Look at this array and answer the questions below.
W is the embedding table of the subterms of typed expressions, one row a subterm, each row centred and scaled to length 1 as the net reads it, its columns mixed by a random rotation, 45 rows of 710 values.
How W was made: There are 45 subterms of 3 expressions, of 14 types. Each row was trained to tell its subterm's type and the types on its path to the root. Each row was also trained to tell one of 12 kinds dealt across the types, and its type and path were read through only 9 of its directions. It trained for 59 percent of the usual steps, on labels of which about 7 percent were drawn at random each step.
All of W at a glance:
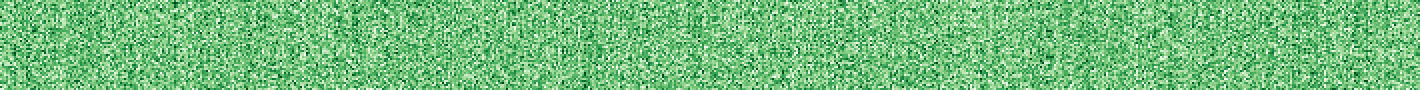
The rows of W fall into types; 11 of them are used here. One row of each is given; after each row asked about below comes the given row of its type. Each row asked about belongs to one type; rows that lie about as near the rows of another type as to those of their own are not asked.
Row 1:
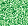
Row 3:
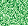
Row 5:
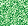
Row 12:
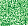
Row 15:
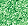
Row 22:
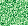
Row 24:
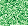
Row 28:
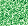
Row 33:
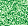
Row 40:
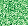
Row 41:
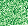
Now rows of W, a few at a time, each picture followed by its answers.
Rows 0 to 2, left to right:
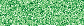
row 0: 40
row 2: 41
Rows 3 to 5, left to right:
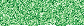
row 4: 28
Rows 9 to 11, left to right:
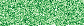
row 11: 24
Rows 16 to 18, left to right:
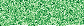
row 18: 28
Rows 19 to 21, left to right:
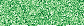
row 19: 40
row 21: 5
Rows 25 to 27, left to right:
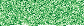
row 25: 41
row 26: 24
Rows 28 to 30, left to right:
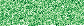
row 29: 41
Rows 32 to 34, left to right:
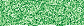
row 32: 28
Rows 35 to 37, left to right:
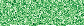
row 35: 22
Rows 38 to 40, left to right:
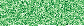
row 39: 22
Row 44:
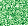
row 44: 33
